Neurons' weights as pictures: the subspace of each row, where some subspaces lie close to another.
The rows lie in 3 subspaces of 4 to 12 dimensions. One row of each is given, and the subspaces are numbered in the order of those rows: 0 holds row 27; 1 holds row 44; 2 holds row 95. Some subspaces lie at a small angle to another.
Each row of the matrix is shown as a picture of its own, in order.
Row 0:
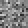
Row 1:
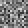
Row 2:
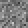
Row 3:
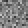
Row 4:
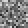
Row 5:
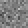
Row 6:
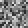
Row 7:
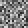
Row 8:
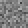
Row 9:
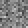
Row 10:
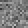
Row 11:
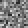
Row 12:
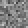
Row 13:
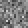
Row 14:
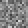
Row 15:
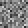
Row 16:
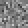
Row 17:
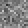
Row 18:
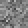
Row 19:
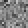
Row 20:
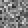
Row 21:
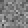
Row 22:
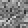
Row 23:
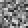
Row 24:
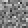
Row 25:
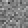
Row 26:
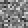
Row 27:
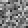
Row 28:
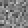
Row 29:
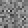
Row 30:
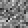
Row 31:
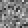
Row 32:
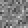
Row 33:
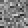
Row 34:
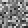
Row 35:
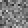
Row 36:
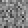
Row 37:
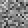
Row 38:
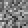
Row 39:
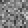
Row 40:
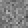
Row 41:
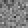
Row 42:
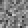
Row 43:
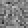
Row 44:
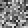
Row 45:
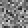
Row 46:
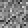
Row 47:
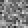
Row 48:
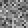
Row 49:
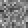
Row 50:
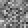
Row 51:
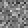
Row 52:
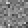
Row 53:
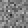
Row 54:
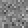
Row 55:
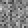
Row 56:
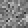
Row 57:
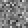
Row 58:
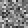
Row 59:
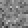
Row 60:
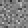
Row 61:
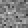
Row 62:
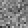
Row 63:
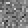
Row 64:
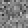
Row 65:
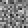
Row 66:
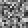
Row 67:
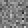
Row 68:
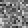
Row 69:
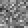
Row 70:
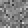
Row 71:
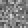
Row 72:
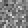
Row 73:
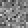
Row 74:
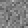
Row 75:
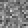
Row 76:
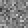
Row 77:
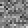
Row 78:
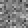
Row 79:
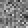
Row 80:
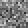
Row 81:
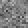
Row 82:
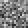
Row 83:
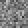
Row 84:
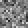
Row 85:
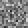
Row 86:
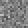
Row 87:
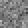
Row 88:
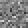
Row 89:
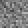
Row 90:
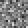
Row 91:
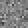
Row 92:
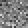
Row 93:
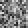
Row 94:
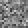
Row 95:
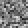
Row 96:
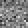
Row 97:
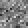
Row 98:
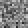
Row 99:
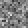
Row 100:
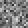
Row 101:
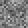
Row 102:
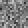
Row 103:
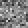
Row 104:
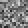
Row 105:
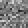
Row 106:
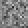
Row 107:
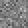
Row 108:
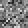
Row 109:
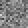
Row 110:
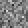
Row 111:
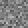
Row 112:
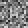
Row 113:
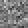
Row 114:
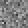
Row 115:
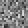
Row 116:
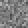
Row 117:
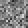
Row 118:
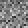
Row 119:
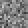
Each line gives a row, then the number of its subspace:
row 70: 2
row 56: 2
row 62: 2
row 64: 2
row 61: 2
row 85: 0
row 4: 1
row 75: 0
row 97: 1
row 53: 1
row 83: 2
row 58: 2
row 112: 1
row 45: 1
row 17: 2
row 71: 1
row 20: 2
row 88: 1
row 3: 1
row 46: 1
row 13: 1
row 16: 2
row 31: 2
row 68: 2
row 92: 1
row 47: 2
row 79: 2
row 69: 1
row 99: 2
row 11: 0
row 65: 1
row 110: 1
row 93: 2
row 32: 2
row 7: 0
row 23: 2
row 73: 1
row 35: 1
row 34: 1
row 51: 0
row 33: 2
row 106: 2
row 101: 0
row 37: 2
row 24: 1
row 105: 1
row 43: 2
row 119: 2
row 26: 2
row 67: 1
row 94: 2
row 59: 2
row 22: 1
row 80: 1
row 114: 2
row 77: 2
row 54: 2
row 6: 0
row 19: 2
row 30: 1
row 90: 2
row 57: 2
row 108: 1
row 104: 2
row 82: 0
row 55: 1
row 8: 1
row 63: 2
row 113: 2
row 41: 1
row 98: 2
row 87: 2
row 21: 2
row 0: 2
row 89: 2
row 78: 2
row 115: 2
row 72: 0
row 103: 1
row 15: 0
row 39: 2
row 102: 1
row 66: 2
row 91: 2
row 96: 1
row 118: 1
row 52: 2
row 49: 2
